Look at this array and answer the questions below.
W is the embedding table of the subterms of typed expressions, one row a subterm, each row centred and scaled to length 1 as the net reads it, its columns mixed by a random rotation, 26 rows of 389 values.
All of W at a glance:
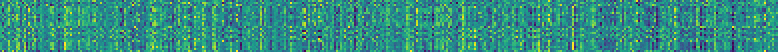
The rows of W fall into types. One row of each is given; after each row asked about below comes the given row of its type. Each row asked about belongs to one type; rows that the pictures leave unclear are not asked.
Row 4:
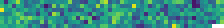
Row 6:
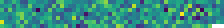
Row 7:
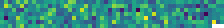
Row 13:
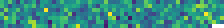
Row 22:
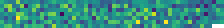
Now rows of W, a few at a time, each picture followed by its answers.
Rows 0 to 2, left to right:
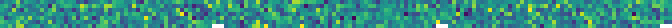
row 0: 7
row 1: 13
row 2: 7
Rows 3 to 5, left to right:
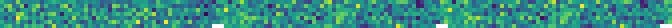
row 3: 22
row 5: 4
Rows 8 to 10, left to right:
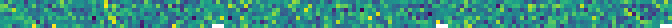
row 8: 13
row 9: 7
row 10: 7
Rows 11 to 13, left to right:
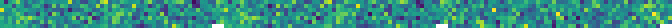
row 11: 4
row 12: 4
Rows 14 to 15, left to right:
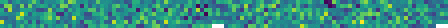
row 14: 6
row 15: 22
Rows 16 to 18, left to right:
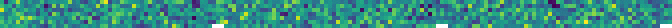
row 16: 4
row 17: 6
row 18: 22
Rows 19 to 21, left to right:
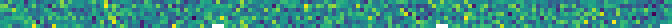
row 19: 13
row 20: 7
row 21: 22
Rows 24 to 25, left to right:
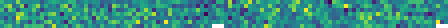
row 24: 22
